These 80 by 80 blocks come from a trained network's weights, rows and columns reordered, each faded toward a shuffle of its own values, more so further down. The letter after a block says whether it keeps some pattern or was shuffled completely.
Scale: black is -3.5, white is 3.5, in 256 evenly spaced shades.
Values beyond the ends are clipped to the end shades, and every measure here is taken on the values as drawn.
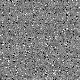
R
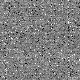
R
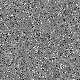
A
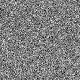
R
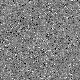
A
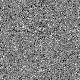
R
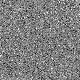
A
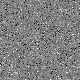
A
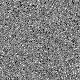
A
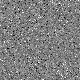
A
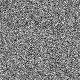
A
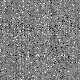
R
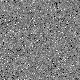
A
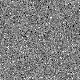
R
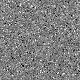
A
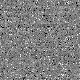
R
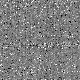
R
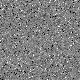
A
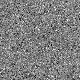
A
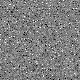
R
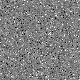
A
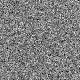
A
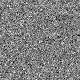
A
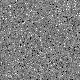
A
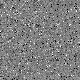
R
